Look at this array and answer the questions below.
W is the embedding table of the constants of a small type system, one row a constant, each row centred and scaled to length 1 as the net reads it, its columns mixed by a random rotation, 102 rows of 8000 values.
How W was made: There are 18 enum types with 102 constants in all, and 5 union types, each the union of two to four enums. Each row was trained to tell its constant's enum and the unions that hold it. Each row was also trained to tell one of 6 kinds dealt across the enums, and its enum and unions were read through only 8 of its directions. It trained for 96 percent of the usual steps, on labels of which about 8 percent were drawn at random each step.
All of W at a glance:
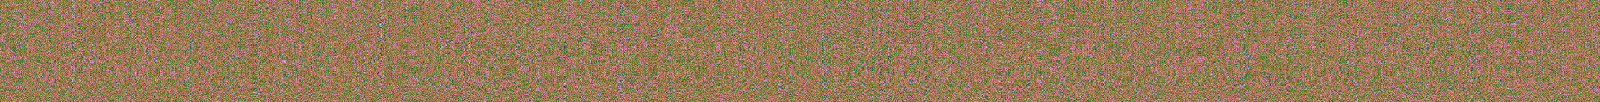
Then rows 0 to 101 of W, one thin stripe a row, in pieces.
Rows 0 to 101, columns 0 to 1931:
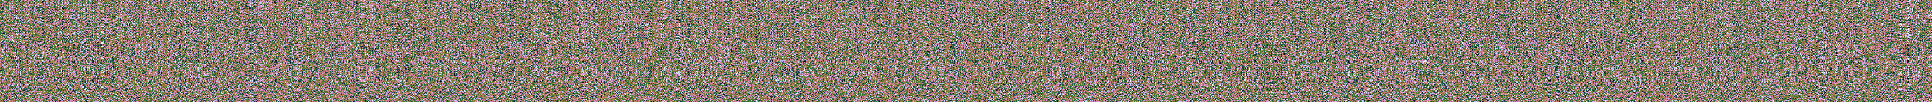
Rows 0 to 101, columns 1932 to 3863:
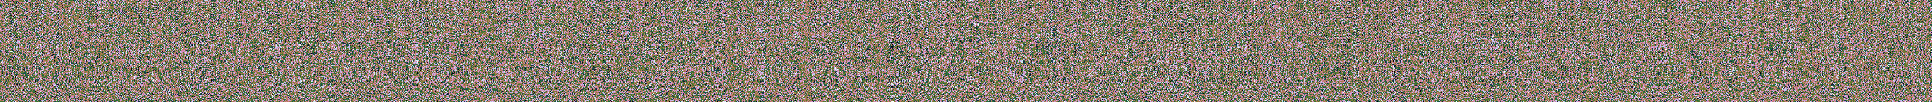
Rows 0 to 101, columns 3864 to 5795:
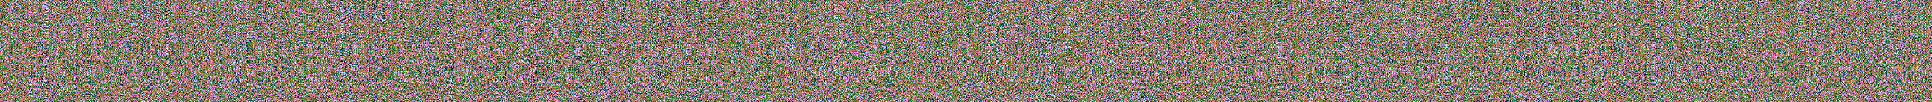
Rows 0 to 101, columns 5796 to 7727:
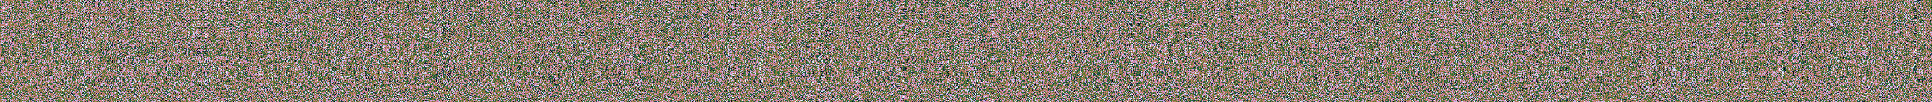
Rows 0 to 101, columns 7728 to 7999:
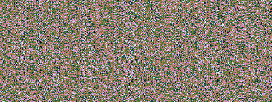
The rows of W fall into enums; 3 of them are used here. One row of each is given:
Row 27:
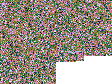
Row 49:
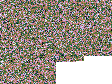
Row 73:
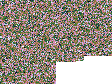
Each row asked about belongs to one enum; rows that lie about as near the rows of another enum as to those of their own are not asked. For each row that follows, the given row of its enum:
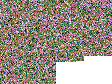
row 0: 49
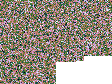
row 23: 73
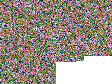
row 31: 73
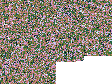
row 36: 73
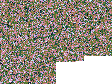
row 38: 27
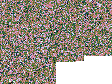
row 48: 27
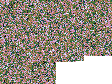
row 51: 27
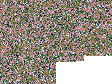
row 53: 27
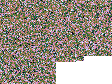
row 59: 73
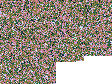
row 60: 49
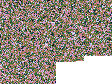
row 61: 49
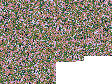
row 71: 73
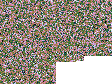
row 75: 73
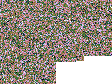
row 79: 49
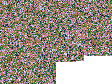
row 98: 27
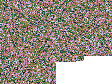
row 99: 73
